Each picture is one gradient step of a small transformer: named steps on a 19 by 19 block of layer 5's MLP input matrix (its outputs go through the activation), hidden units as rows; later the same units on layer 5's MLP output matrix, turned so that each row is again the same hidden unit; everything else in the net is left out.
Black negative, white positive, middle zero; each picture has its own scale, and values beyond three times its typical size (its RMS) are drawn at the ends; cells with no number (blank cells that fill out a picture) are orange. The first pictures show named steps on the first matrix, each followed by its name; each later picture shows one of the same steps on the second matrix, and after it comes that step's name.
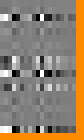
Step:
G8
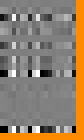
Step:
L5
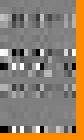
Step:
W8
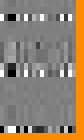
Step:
W8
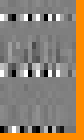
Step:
W8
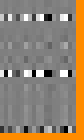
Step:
L5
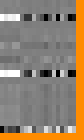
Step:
L5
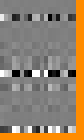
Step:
G8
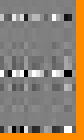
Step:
G8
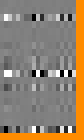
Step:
G8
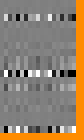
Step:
G8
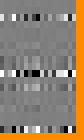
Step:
G8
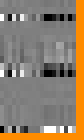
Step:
W8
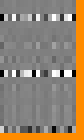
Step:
L5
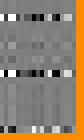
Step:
L5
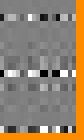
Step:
G8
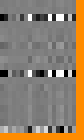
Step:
L5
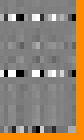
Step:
L5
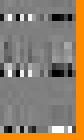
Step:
W8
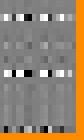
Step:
L5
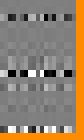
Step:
G8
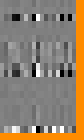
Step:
W8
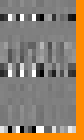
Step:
W8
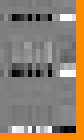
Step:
W8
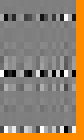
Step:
G8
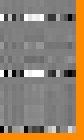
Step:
L5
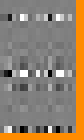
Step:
G8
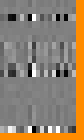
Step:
W8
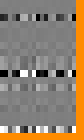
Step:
G8
